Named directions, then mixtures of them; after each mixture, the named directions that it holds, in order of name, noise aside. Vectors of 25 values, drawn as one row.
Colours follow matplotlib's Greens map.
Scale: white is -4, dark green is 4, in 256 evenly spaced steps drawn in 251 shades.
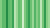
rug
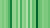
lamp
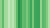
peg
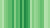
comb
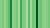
lamp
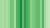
comb, peg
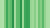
comb, rug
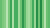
lamp, rug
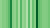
lamp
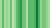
lamp, peg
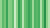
peg, rug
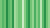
rug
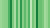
comb, lamp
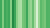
lamp, peg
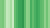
peg, rug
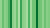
lamp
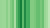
comb, peg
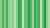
peg, rug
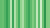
lamp, rug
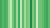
comb, lamp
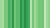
comb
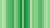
comb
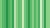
rug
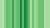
comb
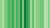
comb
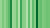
lamp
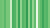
lamp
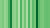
lamp
